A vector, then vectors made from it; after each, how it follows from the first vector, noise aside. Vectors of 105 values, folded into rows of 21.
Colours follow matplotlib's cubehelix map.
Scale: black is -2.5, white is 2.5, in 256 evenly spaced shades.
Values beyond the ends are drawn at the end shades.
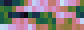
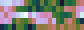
negated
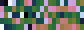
sign-scrambled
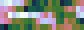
negated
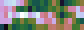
negated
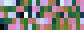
sign-scrambled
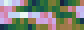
negated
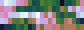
negated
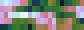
negated
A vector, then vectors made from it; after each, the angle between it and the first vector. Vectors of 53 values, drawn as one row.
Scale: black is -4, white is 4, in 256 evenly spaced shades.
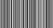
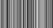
partly aligned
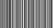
partly opposed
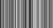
orthogonal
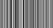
partly aligned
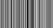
partly aligned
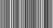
partly aligned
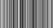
orthogonal
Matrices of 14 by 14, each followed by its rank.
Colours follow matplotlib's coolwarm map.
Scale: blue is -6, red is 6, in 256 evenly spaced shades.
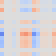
one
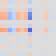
one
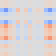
one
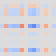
one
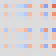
one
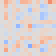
three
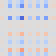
one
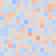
full rank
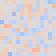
full rank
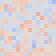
full rank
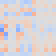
three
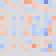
three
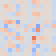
three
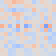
three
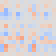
three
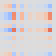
one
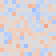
full rank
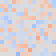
full rank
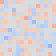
full rank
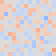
full rank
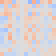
three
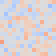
full rank
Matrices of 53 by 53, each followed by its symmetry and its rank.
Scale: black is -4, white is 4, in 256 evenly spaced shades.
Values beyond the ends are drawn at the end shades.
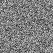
neither, full rank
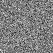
neither, full rank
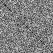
symmetric, full rank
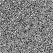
symmetric, full rank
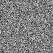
neither, full rank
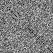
symmetric, full rank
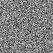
neither, full rank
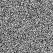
neither, full rank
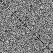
symmetric, full rank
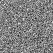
symmetric, full rank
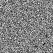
symmetric, full rank
